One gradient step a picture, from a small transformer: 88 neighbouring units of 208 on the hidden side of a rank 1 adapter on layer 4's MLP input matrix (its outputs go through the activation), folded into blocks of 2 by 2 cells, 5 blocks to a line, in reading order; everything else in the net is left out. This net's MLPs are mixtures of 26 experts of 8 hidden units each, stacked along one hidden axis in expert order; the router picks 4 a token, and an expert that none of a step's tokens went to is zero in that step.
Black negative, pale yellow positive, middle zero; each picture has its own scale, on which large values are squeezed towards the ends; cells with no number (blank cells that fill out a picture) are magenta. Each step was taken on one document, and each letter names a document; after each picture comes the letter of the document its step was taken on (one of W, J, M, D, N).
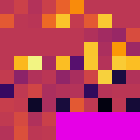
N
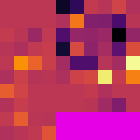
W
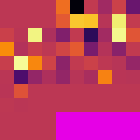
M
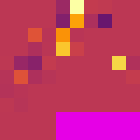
M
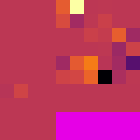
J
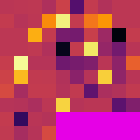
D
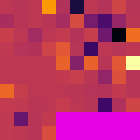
W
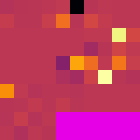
N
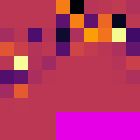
M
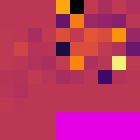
M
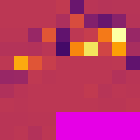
W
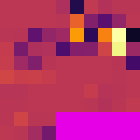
W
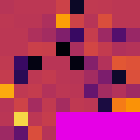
D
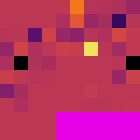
W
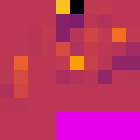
J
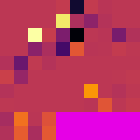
D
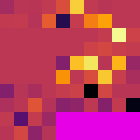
N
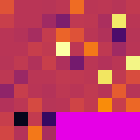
D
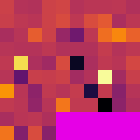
D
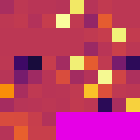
N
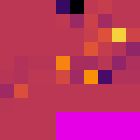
J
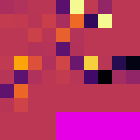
M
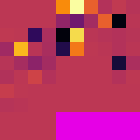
M
